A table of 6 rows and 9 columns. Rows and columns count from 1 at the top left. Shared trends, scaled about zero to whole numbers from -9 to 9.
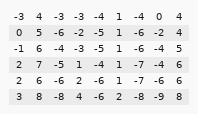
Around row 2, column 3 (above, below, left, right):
-3 -4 5 -2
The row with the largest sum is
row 4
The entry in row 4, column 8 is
-4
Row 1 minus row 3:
-2 -2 1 0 1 0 2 4 -1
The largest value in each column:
3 8 -3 4 -4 2 -4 0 8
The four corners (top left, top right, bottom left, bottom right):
-3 4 3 8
